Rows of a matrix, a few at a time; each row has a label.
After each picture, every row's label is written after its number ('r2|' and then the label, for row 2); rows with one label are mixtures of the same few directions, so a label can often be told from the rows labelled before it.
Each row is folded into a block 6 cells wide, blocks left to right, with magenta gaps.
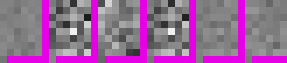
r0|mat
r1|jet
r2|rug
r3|jet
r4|jet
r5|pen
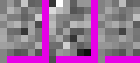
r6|jet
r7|rug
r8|jet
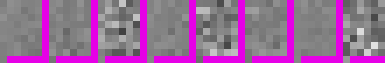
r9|rug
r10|mat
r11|jet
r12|jet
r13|pen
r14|pen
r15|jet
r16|mat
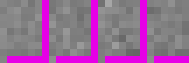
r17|jet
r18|mat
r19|rug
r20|pen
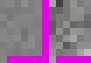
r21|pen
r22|rug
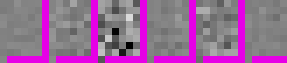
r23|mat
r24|jet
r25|mat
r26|mat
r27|pen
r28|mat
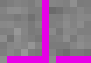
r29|mat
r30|pen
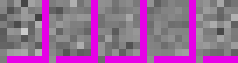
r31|jet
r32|pen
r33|mat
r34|rug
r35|jet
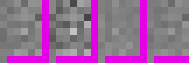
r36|jet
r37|jet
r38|mat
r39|jet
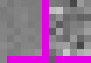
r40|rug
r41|pen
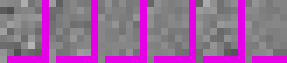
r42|pen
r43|rug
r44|jet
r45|rug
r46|rug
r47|rug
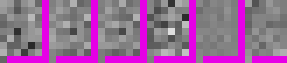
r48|mat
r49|jet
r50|jet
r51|jet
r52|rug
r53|rug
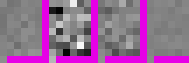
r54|rug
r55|pen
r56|pen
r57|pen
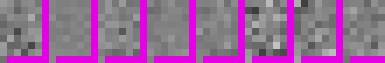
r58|mat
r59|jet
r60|jet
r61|rug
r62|pen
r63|pen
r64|rug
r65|pen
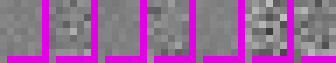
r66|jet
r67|jet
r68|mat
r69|pen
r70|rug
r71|jet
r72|pen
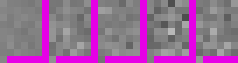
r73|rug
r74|mat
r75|pen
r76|jet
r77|mat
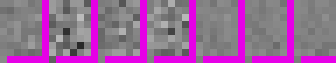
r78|pen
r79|mat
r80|jet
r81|jet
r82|mat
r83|mat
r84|mat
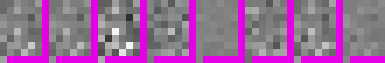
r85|mat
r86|mat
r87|mat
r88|jet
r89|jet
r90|pen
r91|mat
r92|mat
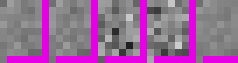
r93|rug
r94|rug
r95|mat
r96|pen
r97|rug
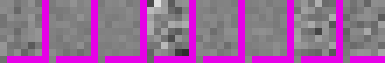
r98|mat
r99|pen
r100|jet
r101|rug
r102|mat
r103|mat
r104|jet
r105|jet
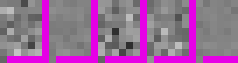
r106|pen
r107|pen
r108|mat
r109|mat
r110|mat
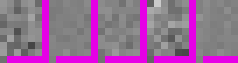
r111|mat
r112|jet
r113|pen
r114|rug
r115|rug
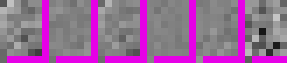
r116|rug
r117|pen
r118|rug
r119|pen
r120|mat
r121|mat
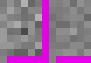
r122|jet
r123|jet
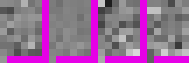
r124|pen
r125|mat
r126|rug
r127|pen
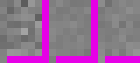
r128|jet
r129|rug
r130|rug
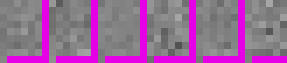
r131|jet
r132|rug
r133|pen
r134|mat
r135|pen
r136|jet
